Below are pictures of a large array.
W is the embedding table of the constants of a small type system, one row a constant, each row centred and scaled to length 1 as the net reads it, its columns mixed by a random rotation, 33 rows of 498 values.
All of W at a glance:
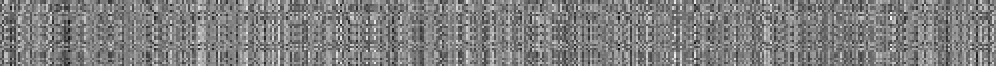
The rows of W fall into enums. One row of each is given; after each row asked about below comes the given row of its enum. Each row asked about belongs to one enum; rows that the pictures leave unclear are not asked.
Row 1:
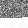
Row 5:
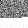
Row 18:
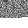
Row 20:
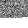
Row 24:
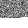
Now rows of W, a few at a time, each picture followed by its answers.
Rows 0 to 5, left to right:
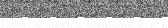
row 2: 5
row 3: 20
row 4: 20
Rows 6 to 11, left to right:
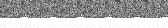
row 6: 24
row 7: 1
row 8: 24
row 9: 24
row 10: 18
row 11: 18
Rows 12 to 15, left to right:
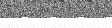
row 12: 5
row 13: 1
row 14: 18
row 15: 18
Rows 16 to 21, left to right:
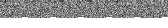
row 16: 20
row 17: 1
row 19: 18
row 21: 5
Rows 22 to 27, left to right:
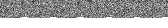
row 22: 24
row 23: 20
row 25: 18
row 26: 1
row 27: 1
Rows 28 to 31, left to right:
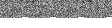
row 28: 1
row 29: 20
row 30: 1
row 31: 18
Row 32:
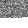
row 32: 20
